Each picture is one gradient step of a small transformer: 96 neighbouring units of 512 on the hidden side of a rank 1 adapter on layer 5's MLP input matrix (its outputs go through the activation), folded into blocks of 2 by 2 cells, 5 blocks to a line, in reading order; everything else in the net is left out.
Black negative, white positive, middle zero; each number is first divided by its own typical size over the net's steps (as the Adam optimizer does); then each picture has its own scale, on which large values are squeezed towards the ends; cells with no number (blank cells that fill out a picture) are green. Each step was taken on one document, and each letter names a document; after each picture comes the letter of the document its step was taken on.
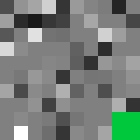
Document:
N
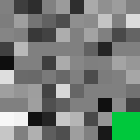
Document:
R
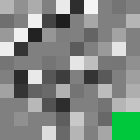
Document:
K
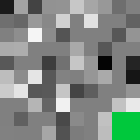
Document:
N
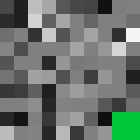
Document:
K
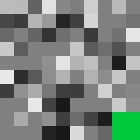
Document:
R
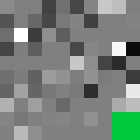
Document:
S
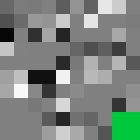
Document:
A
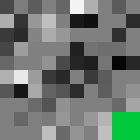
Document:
A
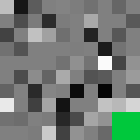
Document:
A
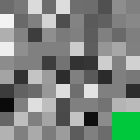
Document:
K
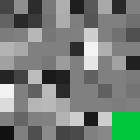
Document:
R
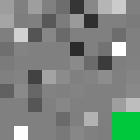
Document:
S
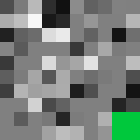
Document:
K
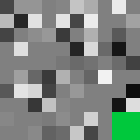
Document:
A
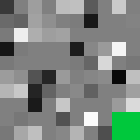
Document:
S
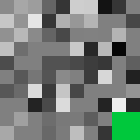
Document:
N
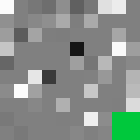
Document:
S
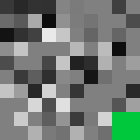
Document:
N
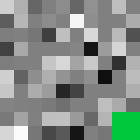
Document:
R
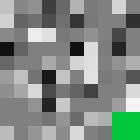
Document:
K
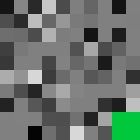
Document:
N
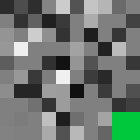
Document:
A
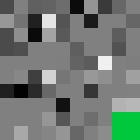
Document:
S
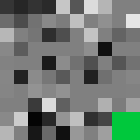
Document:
R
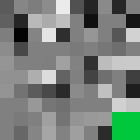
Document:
K
